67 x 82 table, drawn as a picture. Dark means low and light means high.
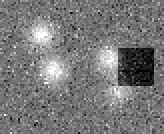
Bumps: four. Odd patch: lower, in the middle right. Ninth with the lowest average: middle right. Average level on the scale: 50%.
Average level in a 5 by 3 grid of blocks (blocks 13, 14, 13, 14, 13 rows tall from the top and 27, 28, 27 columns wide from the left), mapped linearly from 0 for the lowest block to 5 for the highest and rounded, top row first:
333
532
450
333
333
